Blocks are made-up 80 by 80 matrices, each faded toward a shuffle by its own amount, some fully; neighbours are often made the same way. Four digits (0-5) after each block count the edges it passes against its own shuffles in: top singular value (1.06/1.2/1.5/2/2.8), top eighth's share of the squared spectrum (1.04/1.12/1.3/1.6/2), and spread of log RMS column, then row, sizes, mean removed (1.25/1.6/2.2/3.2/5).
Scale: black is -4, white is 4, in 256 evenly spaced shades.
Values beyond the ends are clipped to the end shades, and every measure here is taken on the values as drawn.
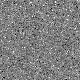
0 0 0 0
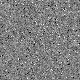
0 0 0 0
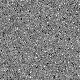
0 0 0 0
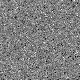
0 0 0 0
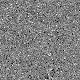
0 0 0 0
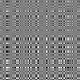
5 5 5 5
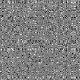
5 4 2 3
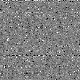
4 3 0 2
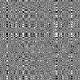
5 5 3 3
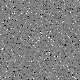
2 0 0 0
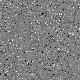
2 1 0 0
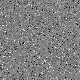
2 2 0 0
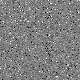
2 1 0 0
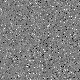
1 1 0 0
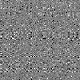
4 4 2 2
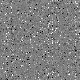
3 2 1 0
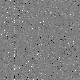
3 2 0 0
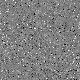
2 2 0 1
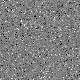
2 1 0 0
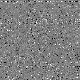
3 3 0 2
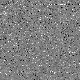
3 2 0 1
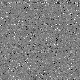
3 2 0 1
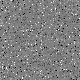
0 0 0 0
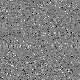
3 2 0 1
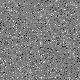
2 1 0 0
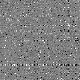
4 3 1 2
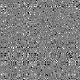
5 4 2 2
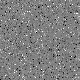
2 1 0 0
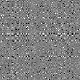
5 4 2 2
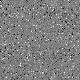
2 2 0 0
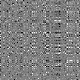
5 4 3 3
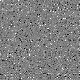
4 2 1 1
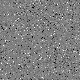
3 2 0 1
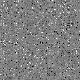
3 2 1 1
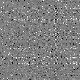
4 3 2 2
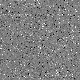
2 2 0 0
